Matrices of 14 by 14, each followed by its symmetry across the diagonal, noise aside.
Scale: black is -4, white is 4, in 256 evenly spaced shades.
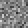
neither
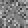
antisymmetric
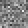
neither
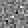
antisymmetric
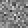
neither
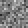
antisymmetric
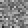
neither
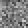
antisymmetric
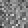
neither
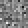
antisymmetric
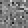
neither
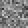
neither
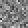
neither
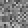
neither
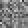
antisymmetric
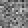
neither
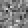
antisymmetric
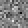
antisymmetric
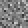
antisymmetric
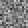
antisymmetric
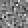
antisymmetric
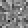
antisymmetric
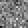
neither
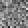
antisymmetric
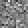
neither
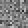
antisymmetric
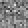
neither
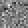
antisymmetric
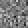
neither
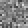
neither
